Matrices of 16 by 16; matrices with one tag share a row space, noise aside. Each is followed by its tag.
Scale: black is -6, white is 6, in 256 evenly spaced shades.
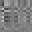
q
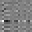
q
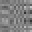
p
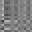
q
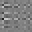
q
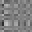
q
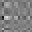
q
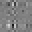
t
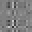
t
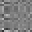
q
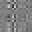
t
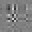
t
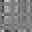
q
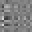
q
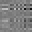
p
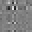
t
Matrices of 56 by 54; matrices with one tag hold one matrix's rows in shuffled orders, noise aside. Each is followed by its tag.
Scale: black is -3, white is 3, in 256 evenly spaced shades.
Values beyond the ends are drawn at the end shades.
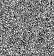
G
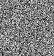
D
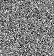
D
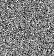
G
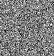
D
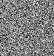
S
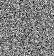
D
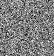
S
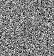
G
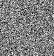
S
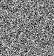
S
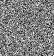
G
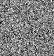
S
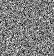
G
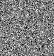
S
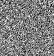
G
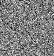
S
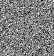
G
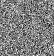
G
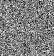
G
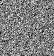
S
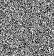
G
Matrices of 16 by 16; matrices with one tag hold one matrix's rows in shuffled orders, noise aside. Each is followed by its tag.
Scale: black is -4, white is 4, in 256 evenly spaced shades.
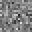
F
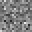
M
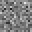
M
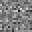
F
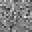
M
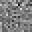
F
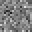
M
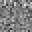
M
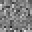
M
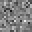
M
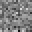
F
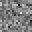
F
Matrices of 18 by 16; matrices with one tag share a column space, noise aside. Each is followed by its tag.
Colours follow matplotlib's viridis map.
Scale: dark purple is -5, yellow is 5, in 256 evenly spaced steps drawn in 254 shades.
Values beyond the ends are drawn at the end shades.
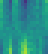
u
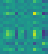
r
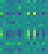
r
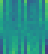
u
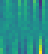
u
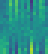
u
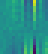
u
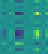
r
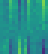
u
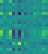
r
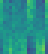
u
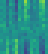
u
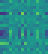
r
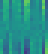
u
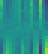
u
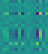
r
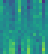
u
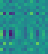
r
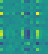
r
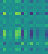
r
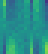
u
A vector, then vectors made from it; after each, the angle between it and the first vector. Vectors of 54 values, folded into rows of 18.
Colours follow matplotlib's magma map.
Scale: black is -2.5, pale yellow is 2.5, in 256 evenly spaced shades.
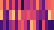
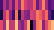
nearly opposite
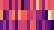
nearly parallel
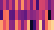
nearly opposite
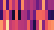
nearly opposite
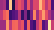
partly opposed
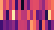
nearly parallel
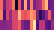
partly aligned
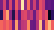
nearly opposite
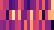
partly aligned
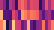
orthogonal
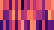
nearly parallel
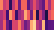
partly aligned
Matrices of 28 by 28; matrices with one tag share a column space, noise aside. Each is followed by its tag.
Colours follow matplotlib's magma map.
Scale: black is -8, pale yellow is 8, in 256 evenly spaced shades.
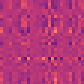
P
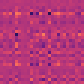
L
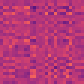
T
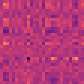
P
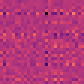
L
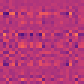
L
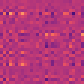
L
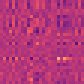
P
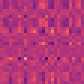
P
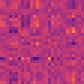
P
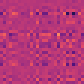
L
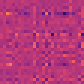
L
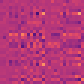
L
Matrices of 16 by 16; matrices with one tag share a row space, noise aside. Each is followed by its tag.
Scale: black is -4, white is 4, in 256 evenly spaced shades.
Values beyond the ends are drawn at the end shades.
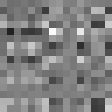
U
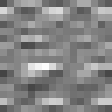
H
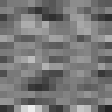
H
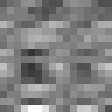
H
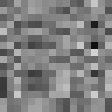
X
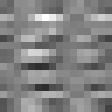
H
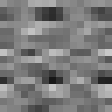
H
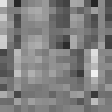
X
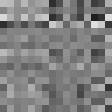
U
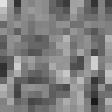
X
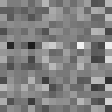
U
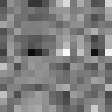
X
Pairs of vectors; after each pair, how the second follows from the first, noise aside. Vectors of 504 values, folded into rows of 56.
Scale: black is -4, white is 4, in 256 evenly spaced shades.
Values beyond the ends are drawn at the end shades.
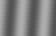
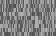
shuffled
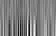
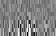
sign-scrambled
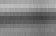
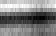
scaled up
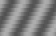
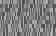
sign-scrambled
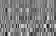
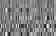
negated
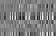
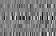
sign-scrambled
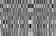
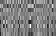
negated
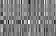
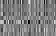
negated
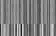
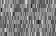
shuffled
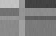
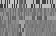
sign-scrambled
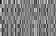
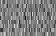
shuffled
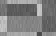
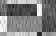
scaled up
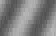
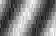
scaled up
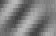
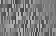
sign-scrambled
